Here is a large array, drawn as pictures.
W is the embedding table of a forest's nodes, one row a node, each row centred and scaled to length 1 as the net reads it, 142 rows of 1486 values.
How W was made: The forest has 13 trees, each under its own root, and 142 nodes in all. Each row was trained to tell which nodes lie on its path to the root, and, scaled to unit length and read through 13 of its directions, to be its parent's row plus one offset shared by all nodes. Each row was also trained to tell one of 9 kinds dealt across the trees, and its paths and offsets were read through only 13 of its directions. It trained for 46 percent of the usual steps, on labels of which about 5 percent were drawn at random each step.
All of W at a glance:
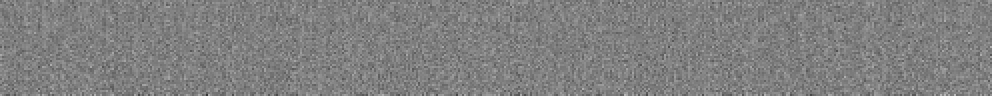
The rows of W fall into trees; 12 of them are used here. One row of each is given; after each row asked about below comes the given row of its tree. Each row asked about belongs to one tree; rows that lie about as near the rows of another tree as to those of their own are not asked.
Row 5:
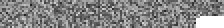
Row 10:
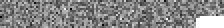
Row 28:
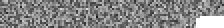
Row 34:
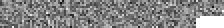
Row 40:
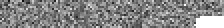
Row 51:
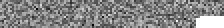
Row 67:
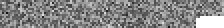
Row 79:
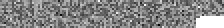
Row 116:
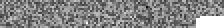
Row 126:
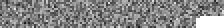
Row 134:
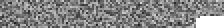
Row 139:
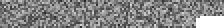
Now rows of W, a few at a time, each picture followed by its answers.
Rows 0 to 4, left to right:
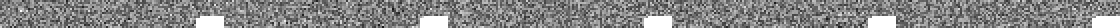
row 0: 28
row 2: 40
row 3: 134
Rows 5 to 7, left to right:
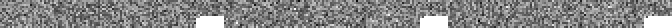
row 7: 134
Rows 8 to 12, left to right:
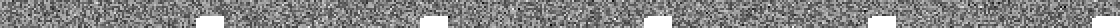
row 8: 28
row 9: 79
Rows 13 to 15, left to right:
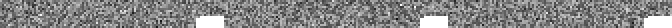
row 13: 134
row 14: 51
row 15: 126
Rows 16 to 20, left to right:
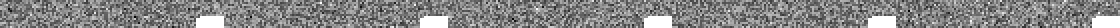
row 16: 79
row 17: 5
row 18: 40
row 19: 116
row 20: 126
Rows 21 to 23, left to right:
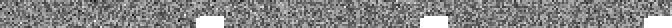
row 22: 139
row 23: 51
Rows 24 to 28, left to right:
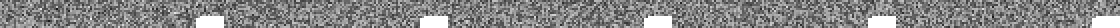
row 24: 5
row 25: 139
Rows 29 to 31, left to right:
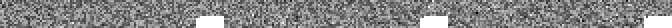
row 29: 139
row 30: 51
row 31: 134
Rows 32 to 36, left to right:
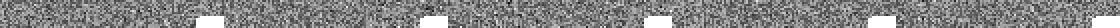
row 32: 139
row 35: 5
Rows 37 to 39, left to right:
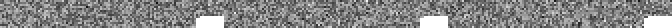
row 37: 5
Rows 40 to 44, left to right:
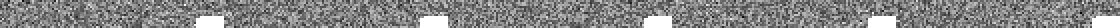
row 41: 134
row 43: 51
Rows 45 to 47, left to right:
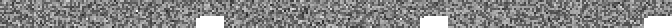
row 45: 79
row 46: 67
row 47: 5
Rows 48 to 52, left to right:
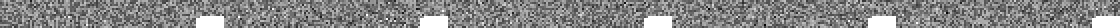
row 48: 34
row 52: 126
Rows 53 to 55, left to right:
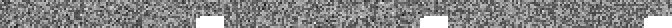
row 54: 10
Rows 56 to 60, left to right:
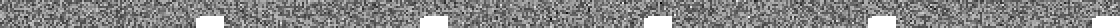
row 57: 79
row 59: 79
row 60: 139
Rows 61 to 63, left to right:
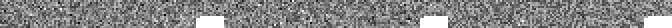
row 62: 51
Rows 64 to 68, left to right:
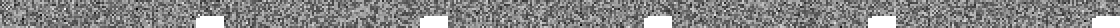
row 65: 10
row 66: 134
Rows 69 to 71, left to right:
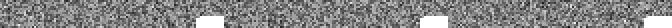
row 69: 134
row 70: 134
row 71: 126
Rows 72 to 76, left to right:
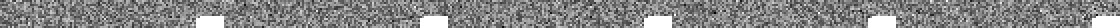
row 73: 51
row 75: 79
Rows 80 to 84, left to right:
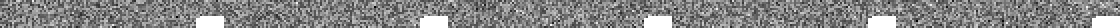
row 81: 139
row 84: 51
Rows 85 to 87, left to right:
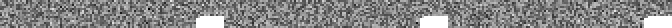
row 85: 126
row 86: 10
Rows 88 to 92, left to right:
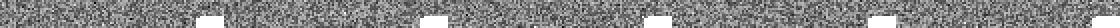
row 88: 126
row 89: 10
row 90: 126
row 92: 5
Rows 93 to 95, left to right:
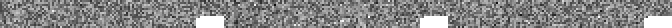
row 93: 40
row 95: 134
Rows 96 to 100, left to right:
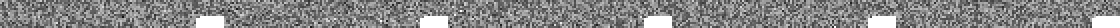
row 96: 28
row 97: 139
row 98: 28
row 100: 40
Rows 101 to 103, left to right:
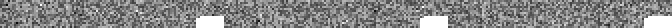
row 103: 79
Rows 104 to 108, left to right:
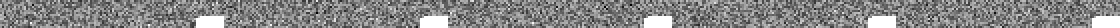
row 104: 51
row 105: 10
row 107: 79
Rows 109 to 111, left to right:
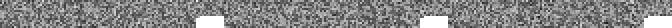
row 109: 40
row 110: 116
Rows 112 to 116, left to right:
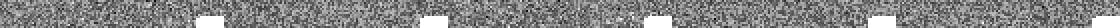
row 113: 28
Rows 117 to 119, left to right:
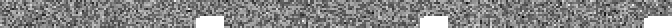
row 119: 5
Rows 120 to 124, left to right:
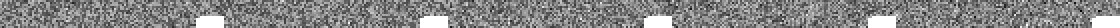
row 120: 28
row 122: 51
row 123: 126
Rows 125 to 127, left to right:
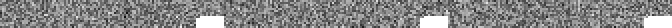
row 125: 139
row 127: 40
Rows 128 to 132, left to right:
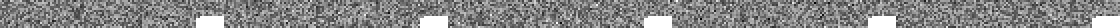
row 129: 126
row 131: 51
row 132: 134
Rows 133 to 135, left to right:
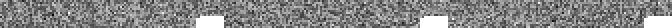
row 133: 28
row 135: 126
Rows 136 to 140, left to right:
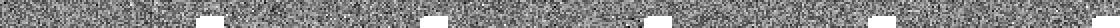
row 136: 139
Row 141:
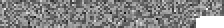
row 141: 139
